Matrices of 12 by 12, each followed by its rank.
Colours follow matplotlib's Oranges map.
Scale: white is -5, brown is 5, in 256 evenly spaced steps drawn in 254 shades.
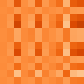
one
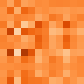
two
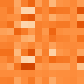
two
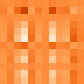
one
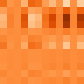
one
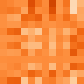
two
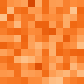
full rank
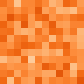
full rank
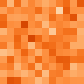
full rank
